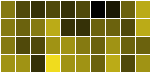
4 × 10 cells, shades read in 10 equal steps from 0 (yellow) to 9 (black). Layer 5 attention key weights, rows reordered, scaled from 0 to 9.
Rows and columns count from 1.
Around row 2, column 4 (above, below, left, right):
6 3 4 7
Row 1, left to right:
4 6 7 6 7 6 9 8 5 2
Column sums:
15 20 24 11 20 20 24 18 22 12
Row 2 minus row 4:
1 2 -3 2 4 4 0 3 0 -1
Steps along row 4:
same up down up same up down up down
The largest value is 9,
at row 1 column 7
